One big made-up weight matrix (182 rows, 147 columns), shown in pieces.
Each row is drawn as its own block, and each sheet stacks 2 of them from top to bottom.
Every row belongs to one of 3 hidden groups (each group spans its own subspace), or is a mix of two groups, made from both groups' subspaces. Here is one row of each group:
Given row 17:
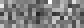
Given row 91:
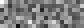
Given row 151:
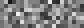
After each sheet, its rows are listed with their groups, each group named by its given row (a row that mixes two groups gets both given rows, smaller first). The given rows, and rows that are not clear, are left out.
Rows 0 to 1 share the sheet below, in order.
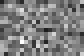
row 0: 91
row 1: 17 and 91
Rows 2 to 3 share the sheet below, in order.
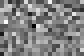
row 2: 91 and 151
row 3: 17
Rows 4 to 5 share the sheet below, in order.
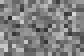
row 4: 151
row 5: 17 and 151
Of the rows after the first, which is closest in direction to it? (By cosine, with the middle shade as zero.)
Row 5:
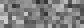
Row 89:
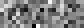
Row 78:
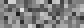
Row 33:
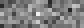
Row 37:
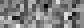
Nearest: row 89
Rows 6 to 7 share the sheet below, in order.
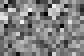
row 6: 17 and 151
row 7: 17 and 151
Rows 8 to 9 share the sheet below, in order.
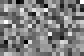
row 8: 91
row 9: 17
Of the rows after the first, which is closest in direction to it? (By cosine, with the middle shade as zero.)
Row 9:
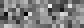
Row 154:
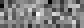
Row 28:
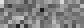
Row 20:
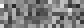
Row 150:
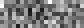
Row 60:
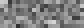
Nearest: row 154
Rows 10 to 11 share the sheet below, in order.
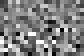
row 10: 91
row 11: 17 and 151
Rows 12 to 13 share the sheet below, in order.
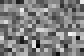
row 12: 91
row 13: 91
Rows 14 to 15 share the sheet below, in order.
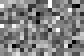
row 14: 17
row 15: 151
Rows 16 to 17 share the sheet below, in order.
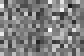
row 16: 17
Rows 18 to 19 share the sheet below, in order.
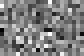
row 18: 17
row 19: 17 and 91
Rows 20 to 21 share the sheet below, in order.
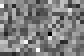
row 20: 17
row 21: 17
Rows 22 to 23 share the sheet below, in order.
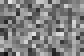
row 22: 151
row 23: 17 and 91
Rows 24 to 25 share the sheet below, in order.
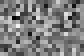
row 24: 151
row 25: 151
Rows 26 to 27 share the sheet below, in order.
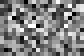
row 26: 151
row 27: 91
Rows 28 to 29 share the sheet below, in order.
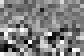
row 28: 17 and 91
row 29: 17 and 151
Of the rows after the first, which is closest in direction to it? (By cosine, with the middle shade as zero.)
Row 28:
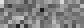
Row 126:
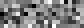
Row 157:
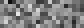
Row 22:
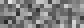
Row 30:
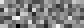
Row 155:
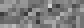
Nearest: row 30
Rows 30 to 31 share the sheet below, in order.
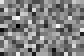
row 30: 91 and 151
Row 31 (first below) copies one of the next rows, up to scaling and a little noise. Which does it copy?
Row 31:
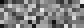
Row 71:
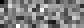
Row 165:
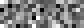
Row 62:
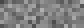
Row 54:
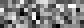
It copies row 62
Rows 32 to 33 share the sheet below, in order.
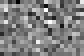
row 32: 91
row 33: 17
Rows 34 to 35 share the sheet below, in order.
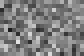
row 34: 91 and 151
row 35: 151
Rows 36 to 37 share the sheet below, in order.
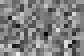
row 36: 151
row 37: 151
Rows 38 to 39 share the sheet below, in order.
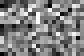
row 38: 17
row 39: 17 and 91
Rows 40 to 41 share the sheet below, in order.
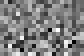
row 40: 151
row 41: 151
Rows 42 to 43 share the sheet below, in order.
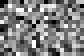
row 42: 91
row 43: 91
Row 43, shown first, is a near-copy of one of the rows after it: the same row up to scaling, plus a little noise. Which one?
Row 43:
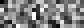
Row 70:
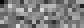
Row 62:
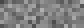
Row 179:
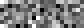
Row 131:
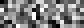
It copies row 131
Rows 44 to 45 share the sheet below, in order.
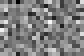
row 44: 91
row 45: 91
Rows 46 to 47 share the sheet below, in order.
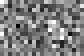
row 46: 91
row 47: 17
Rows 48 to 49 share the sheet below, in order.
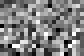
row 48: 17
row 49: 151
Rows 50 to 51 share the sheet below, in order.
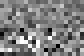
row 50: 151
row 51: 17 and 91
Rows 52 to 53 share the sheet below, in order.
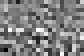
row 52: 91
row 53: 91 and 151
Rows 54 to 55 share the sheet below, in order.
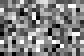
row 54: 91
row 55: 17
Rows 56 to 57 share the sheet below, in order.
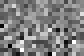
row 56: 17
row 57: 151
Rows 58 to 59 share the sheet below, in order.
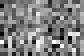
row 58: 17
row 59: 17
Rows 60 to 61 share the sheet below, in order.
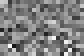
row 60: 91
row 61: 151
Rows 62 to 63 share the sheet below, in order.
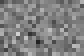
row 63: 17 and 151
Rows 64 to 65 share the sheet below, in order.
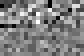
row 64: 17
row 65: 151
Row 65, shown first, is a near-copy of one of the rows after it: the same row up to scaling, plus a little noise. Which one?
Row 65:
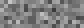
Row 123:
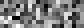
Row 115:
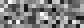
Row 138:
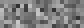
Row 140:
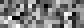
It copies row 115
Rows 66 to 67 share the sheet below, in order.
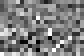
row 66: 91
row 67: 17
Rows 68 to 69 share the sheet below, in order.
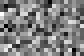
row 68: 17
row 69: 151
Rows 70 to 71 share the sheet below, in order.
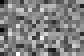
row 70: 91
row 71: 91
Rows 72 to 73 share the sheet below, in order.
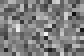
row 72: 151
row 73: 91
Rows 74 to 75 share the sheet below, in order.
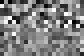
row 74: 151
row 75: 17
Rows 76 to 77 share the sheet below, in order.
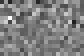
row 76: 151
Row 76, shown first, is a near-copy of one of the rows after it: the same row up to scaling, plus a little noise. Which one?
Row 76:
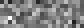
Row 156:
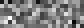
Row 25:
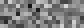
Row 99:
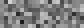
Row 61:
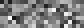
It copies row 156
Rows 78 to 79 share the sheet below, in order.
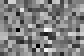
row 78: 151
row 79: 91
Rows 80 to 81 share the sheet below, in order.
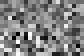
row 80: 151
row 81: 151
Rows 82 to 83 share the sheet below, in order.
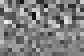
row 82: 91
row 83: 17 and 91
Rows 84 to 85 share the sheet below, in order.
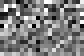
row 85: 17
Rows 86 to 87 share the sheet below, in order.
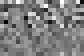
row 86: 91
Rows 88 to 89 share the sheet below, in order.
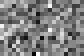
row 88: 17
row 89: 17 and 151
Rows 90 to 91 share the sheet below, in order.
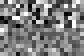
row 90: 151
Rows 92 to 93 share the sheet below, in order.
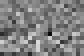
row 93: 17
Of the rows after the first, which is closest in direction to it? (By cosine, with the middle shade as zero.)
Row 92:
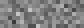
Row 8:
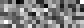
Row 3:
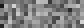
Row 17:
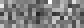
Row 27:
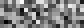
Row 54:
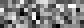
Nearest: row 8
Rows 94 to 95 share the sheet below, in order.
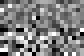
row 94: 91
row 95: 91
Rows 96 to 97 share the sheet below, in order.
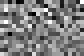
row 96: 91
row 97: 91
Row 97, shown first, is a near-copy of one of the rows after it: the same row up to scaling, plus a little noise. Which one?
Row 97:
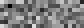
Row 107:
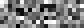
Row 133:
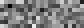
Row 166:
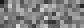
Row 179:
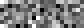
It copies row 133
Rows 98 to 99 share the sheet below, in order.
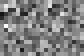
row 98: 17
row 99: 151
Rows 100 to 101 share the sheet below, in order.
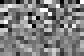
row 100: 91
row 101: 91 and 151
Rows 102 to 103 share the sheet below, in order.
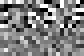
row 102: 91
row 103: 91 and 151
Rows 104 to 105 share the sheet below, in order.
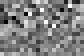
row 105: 17
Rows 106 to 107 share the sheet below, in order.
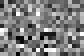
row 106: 17 and 151
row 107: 91
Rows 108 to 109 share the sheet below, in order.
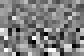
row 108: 151
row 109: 91
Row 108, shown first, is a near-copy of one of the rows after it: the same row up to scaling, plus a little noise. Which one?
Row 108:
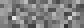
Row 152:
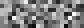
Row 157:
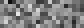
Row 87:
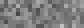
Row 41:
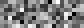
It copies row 152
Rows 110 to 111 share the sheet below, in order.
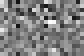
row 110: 91
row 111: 91
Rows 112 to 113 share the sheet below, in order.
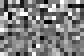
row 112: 17 and 91
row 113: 91
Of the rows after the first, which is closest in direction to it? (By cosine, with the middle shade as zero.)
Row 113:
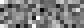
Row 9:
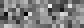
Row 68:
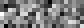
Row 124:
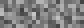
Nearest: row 68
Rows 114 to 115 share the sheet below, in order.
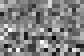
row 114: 17
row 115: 151
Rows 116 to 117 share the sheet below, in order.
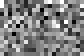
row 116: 17 and 91
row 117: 17 and 151
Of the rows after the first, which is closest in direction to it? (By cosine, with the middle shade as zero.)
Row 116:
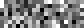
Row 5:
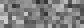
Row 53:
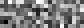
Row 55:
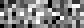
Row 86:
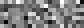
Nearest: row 5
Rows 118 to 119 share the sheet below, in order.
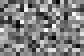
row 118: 151
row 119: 91 and 151
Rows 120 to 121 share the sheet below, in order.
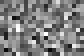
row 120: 151
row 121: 91
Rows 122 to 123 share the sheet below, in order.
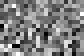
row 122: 17
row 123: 151
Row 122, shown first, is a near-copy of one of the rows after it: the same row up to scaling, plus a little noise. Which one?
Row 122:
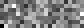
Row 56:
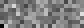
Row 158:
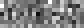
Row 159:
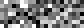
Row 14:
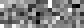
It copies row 56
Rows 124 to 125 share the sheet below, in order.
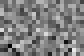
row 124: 91
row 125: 151
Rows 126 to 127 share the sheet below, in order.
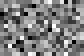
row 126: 17 and 151
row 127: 151
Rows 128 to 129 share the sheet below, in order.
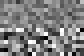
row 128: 91
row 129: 91
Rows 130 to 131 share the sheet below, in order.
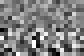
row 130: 151
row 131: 91
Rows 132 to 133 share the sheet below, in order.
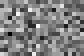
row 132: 151
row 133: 91
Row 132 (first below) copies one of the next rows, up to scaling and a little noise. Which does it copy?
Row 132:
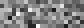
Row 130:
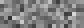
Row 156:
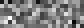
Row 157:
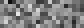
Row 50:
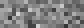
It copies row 50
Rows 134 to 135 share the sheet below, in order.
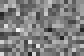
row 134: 17
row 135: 17 and 91
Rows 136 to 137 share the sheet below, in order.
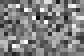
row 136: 91 and 151
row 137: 17 and 151
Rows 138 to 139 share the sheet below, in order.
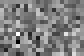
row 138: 151
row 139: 151
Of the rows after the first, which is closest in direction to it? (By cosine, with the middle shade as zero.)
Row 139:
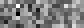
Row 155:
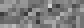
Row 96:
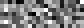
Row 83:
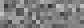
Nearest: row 83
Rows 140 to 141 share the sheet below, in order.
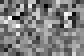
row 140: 151
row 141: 151
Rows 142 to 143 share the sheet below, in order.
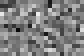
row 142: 17
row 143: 91
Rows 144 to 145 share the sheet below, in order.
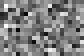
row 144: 17
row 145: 91
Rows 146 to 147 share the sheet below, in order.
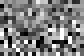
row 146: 17 and 151
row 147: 17
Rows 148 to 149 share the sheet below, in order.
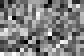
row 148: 17 and 151
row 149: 17
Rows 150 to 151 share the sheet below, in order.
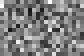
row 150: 17 and 91
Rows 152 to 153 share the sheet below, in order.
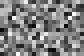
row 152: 151
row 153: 91
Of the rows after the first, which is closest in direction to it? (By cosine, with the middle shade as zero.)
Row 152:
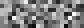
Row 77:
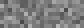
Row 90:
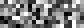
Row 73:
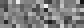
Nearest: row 90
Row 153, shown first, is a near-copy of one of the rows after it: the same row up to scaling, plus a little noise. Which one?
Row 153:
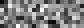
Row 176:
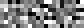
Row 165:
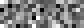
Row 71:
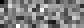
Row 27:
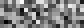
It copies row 71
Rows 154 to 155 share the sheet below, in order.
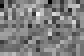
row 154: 17
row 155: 17
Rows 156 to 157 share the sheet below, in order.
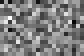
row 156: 151
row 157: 151
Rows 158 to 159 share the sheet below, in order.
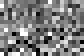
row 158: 17
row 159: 17
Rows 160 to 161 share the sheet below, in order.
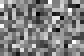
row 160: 17
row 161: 151
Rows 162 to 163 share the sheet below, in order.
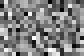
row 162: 17
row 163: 91
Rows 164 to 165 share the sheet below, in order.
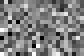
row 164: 17 and 151
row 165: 91
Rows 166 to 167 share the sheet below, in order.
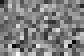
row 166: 91
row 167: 151
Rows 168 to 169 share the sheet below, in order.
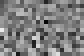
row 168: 91
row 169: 91
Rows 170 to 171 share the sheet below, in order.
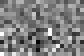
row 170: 91
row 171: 17
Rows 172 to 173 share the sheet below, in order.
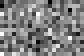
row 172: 17
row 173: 17
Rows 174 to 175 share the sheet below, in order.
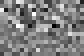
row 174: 91 and 151
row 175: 17 and 91
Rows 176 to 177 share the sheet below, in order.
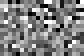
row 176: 91
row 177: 151
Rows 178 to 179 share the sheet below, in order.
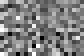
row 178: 17 and 91
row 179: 91
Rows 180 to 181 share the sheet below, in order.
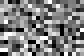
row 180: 91 and 151
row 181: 91
